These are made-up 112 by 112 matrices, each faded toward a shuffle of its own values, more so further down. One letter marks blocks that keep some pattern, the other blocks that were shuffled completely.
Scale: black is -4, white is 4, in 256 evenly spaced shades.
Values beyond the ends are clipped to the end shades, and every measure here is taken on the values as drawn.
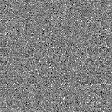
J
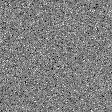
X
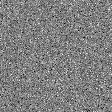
X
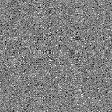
J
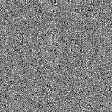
J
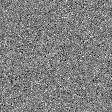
X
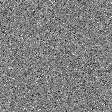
X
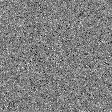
X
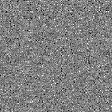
J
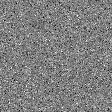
X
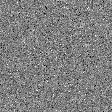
X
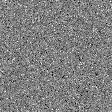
X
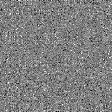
J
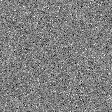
X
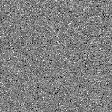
J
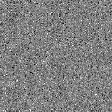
J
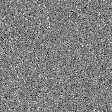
X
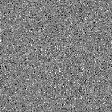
J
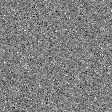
X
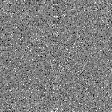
J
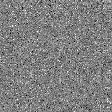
J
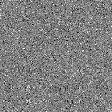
J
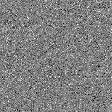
J
